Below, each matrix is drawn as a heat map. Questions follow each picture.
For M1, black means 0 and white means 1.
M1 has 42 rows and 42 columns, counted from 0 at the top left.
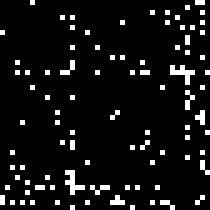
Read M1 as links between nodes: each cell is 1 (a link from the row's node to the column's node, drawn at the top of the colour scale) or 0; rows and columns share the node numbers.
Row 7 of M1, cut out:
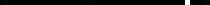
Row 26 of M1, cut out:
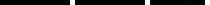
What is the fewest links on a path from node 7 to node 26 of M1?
3
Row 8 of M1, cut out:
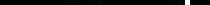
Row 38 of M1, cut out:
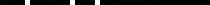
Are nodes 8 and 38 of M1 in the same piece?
yes
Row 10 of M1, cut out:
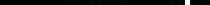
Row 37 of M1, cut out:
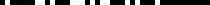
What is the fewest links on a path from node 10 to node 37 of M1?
1
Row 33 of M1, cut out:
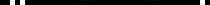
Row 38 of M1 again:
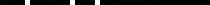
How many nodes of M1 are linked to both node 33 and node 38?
0
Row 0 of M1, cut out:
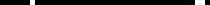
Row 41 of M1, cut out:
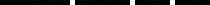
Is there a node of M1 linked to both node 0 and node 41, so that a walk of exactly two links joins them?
no
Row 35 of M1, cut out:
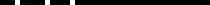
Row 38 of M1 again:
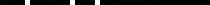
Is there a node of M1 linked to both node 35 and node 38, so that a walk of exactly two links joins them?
yes
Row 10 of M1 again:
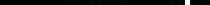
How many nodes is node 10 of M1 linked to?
1
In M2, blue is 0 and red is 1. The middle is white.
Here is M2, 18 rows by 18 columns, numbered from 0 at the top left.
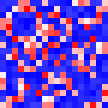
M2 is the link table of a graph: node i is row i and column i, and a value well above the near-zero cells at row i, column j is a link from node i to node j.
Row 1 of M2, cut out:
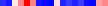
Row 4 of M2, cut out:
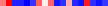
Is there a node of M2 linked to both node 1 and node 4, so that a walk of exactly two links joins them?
no
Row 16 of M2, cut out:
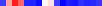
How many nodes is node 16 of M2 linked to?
6
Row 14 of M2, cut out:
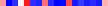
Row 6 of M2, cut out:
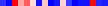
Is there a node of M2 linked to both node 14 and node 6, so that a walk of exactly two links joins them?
yes
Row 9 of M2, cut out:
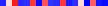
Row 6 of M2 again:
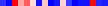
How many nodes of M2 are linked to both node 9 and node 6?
5
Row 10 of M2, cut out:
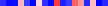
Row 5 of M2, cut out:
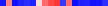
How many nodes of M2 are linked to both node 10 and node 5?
2
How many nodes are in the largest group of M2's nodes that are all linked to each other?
4
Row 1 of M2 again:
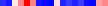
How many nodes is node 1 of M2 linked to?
7
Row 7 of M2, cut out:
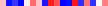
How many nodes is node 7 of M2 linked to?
10
